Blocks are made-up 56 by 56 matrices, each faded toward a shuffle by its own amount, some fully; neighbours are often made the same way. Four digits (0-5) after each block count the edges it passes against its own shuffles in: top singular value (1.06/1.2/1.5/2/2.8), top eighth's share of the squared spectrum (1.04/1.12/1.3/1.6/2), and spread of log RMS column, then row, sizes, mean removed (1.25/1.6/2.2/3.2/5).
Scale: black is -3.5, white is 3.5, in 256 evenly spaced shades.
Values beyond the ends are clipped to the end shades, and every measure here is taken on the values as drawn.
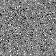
2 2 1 0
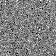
0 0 0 0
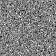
0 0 0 0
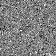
0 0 0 0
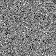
0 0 0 0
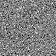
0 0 0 0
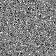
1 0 0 0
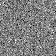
0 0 0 0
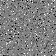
0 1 0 0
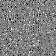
3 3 1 1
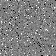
1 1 0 0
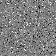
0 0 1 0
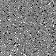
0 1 1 0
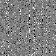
2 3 3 0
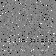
3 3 0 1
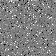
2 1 0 0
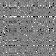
4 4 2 3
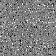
3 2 0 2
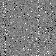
2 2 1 0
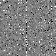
2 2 1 0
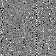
2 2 2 0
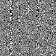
1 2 3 0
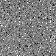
2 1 2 0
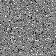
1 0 0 0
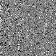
0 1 2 0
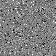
0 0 0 0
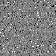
3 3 1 1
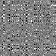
4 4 2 3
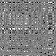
4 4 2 2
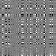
5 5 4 4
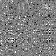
4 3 1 2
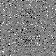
3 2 1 1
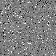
2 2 0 0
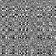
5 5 3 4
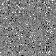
3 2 1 1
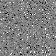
3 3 1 1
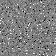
1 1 0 0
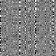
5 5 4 2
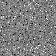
2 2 1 0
